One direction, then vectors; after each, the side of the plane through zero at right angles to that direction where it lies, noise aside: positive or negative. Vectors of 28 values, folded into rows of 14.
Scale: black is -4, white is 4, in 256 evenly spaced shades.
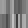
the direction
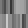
negative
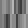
positive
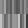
positive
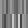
positive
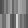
negative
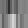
positive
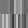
negative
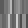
negative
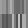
positive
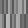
negative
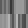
negative
